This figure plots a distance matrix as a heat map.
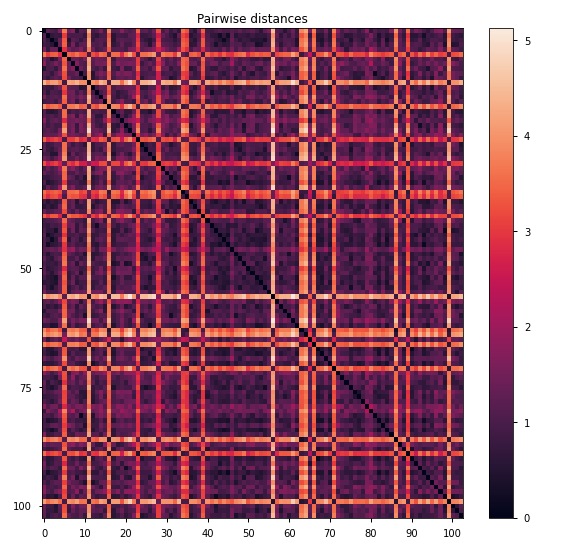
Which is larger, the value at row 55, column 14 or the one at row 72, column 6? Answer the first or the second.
the first
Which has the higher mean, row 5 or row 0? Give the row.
5
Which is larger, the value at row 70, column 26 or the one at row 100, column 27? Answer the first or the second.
the second
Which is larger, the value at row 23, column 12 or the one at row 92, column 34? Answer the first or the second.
the second
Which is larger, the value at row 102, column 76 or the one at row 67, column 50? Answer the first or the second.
the first
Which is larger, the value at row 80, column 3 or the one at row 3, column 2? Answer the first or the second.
the first
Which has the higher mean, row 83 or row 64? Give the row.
64
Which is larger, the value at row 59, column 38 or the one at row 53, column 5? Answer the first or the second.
the second
